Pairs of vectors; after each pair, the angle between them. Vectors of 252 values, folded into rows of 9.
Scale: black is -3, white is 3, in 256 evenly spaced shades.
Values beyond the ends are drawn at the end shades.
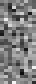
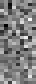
partly aligned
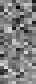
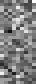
nearly opposite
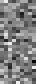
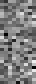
nearly opposite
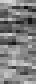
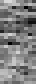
nearly parallel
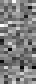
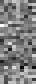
nearly parallel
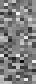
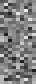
nearly parallel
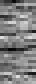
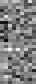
partly opposed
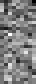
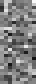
nearly opposite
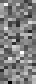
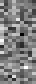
orthogonal
